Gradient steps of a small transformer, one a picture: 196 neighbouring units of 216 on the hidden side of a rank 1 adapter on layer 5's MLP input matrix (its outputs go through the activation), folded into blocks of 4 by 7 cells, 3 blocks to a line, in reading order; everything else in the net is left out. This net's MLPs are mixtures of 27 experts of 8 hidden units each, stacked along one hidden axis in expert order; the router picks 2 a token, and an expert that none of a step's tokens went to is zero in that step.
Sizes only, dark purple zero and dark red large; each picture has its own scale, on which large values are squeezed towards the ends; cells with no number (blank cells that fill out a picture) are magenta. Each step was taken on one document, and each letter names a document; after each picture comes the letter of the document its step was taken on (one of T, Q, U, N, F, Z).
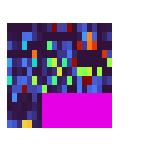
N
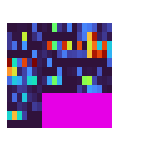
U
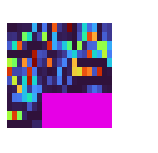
U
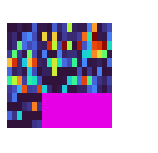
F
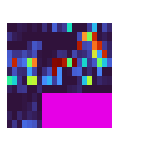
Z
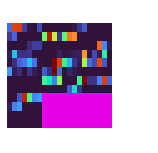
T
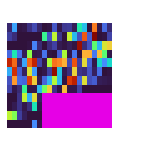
F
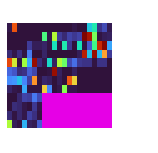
F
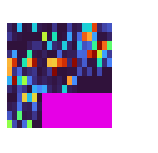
Z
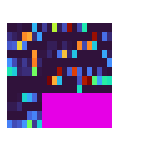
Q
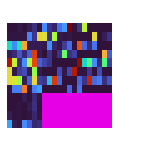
Q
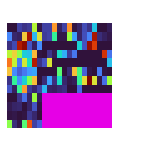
Q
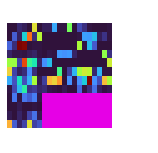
Q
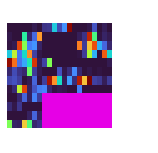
Q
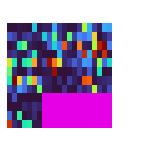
Z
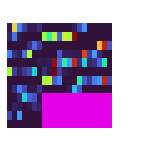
T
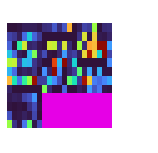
Z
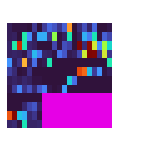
U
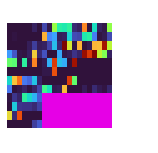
F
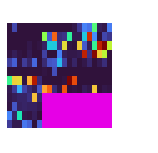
F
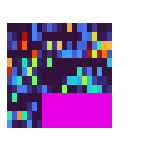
N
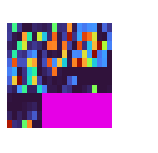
Z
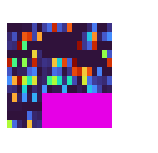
Q
